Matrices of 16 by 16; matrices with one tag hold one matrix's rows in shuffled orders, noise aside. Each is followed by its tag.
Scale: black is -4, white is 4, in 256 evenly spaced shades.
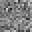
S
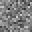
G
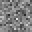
G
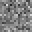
S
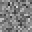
G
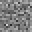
S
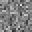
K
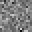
K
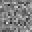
S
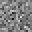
K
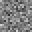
G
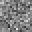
G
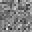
S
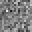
S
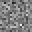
K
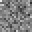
G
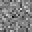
K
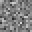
K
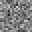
G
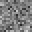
G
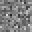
S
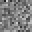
S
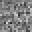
S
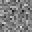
K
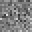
S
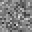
G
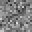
G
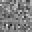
S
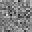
S
